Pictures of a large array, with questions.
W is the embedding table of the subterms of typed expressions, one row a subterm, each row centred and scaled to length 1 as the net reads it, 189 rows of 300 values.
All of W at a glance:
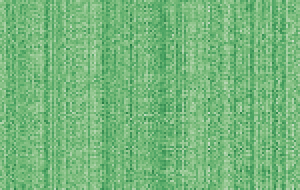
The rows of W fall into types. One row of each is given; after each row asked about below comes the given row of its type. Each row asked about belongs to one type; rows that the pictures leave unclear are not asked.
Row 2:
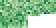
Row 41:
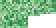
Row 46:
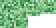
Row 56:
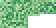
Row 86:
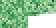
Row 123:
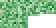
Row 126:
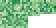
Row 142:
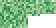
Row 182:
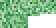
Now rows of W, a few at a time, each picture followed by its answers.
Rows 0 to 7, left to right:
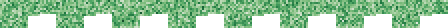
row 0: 123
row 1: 182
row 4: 41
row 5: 126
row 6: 126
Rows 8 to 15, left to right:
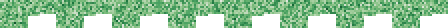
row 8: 123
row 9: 126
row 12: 46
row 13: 123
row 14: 46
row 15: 182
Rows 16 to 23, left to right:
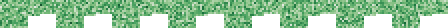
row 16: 41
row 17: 123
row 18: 46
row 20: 182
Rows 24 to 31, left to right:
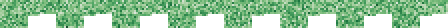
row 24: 123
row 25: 2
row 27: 2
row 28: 56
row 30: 41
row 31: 142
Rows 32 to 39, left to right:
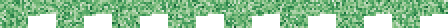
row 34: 46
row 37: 46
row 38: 182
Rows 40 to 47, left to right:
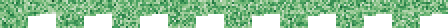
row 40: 86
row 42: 56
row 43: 126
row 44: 56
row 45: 46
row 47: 46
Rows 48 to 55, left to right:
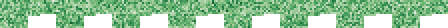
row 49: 41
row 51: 126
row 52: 46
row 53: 41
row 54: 56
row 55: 56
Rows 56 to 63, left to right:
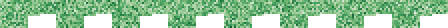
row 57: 182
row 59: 41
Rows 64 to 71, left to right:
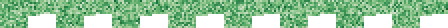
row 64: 46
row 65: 123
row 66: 41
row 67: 56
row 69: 46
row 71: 56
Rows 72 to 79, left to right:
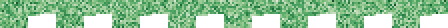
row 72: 86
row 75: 123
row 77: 86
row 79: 56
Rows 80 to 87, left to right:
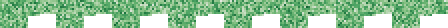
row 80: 86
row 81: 46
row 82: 86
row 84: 123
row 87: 142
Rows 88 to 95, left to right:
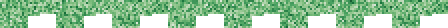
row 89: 182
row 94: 126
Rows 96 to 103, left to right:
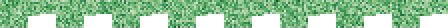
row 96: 126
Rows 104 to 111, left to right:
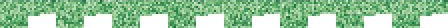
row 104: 41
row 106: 56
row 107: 142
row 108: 41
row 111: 41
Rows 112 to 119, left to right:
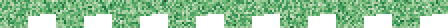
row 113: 182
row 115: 56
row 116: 126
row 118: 142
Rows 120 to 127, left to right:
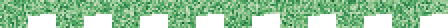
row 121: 46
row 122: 123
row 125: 126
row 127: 86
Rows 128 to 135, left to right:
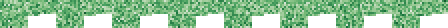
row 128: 2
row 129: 86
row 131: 126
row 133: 56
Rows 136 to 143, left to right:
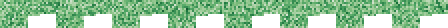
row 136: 56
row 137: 2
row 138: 56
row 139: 142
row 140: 182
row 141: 126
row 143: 126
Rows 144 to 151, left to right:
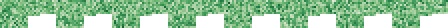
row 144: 142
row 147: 41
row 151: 46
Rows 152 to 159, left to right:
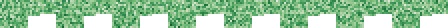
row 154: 56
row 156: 126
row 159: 182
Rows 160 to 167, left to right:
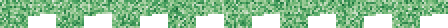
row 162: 41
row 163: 142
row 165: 182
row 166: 126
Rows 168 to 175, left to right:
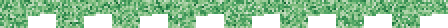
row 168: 46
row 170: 126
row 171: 2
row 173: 2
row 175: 46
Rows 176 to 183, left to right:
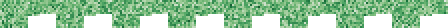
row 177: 123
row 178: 126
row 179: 2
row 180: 46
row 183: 142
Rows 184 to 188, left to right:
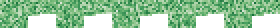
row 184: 123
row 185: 86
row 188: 182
